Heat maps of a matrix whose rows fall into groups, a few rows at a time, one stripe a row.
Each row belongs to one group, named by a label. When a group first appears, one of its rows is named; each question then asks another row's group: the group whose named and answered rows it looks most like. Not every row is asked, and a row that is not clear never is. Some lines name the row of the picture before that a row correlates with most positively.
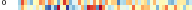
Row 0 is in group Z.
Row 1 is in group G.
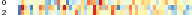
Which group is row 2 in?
Z
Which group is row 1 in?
Z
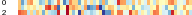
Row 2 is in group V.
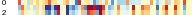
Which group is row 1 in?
G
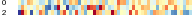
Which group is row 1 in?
G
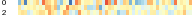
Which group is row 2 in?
Z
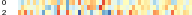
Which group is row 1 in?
G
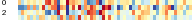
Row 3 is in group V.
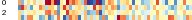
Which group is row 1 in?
Z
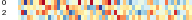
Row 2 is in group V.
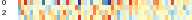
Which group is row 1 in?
Z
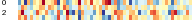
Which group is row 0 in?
V
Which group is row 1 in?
Z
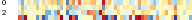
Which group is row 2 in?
G
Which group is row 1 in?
V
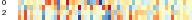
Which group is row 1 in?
V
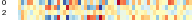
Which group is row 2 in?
Z
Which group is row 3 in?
G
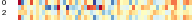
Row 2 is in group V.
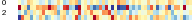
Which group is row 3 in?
Z
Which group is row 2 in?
V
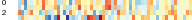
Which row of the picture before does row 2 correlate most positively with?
0
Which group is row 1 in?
V
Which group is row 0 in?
V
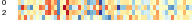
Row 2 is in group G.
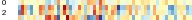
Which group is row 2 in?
Z
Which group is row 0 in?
G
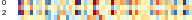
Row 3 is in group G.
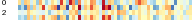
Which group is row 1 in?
V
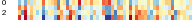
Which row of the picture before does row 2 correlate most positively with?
0
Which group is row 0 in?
V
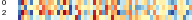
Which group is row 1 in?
V
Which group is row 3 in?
Z
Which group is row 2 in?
Z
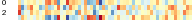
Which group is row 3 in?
G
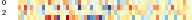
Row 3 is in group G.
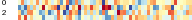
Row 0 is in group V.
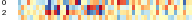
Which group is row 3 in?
Z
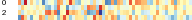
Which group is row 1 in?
G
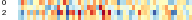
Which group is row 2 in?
V
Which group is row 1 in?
G
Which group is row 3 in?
V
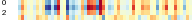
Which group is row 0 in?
G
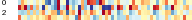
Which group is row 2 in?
V
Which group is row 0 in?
G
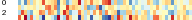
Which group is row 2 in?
Z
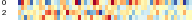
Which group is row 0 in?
Z
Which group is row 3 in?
V
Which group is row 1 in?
Z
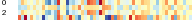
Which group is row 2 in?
G
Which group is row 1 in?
V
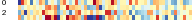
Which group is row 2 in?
V
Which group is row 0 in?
Z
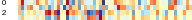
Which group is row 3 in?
G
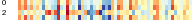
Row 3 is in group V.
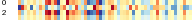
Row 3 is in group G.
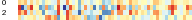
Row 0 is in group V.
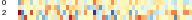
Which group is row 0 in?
Z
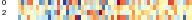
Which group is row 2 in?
G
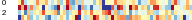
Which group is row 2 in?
V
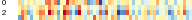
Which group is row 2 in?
Z
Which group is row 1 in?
Z
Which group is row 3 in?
Z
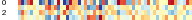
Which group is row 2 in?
Z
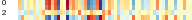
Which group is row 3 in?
G
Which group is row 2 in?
V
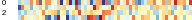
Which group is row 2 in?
V
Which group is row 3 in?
G
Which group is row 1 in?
Z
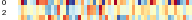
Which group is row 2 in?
G
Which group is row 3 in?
Z
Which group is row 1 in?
G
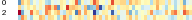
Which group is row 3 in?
Z
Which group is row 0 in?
Z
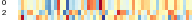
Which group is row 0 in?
G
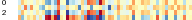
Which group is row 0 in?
G
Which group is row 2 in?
G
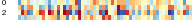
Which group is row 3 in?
V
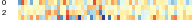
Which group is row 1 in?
G
